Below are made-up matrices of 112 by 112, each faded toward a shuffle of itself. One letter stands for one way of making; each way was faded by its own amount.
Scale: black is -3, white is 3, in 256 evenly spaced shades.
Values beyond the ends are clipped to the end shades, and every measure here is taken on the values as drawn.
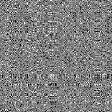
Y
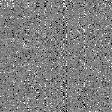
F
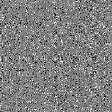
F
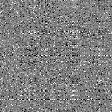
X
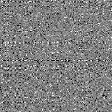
X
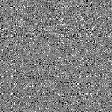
X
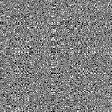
Y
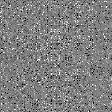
F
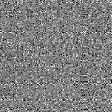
X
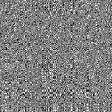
Y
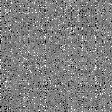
F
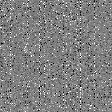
F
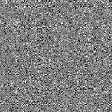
X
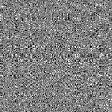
Y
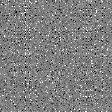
F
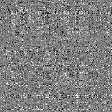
X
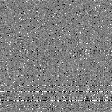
X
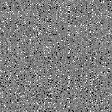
F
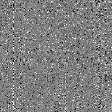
F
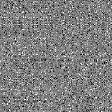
X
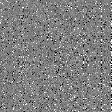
F
